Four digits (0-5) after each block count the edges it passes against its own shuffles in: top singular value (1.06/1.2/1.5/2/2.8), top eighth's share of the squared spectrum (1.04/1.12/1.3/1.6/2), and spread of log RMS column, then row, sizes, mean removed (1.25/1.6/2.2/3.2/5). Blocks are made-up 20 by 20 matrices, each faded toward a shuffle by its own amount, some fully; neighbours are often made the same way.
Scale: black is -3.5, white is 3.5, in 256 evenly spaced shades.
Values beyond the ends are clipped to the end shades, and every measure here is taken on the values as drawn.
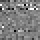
2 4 0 2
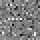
1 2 0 1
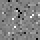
0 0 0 0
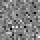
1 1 0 0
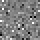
0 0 0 0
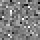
1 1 0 0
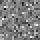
0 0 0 0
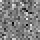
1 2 1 0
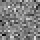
2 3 0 1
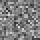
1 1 0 0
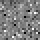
0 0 0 0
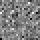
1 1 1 0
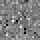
1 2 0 0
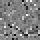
2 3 0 1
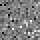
0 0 0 0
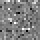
0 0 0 1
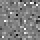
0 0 0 0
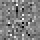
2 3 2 0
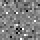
0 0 0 0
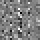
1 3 3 0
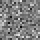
0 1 0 0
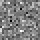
0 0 0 1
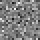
1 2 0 1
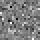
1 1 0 1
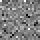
0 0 0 1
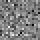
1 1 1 1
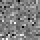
1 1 0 0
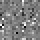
2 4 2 1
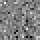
2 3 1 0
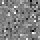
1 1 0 0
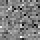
1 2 0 0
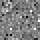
1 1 0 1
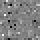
2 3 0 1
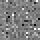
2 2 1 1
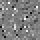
2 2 0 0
